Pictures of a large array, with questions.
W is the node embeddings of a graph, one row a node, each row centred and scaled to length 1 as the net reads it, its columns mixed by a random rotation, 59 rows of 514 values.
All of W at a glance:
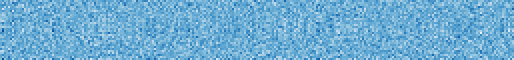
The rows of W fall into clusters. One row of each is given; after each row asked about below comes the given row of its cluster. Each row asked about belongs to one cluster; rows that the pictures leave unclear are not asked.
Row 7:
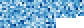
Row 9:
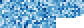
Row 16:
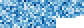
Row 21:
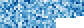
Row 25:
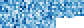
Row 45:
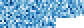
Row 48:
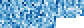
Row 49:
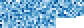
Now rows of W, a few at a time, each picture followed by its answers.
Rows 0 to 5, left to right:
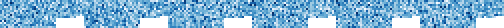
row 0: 45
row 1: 48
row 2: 21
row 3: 48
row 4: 48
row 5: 25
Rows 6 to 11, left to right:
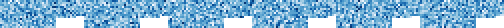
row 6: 49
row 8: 21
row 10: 25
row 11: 9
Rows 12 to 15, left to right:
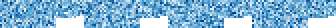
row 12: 45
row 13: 21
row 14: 16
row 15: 49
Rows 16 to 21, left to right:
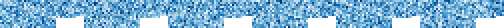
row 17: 45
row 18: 25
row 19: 21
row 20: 16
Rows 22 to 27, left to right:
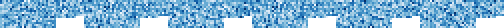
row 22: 9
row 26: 21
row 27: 49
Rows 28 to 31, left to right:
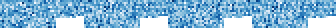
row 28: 7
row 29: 25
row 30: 25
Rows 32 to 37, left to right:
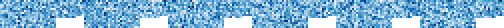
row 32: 9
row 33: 48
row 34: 25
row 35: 16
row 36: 21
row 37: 7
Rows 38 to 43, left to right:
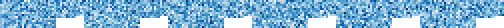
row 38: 9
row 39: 7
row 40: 16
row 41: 45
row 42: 45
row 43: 25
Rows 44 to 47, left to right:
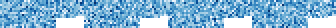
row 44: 9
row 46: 21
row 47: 16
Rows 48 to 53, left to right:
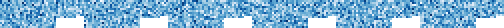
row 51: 16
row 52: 21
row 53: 45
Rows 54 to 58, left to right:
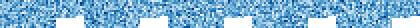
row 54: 9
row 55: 48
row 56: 7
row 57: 16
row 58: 25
